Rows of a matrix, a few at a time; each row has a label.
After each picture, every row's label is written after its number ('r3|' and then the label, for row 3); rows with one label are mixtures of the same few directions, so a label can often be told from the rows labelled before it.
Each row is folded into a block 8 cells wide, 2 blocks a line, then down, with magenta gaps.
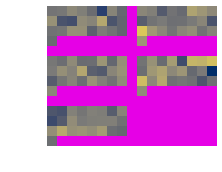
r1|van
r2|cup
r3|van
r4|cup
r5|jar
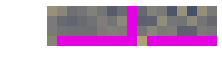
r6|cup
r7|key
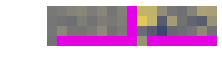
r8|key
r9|jar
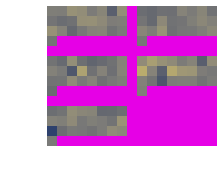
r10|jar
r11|jar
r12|van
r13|jar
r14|cup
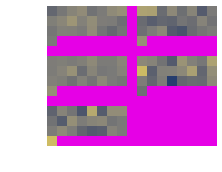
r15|cup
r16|cup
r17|van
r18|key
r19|key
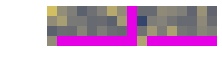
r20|jar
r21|key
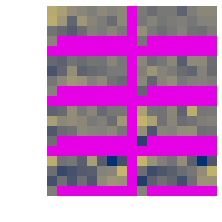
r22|jar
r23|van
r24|jar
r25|key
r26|cup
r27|key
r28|cup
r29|cup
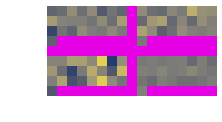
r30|cup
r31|van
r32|key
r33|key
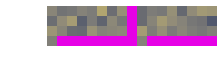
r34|van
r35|cup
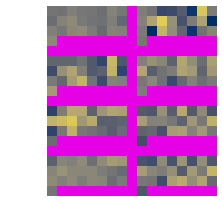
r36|key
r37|key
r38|key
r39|key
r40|cup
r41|cup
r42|cup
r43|cup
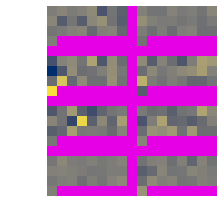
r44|van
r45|key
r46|key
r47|van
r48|van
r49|jar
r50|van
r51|key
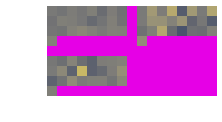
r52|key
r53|cup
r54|van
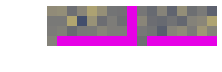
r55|van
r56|cup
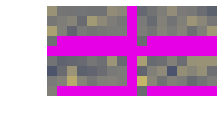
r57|van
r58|jar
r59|jar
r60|van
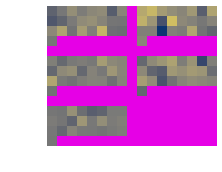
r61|jar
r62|jar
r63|van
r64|jar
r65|van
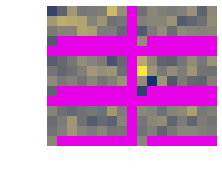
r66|cup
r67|van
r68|jar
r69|key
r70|jar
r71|van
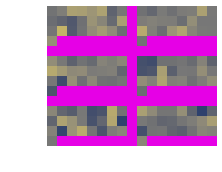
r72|key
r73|cup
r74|key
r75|jar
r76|key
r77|cup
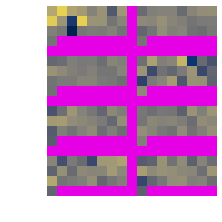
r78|jar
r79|cup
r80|cup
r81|van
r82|cup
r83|van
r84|van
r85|cup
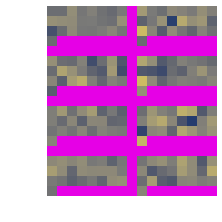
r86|cup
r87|van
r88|key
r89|cup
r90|van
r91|van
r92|jar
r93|key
